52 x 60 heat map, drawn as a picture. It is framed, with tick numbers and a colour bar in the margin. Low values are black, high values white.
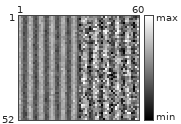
Slope: none. Histogram: bell-shaped. Seam: vertical, 50% of the way across, the left part calmer. Stripes: upright, repeating 11 times.
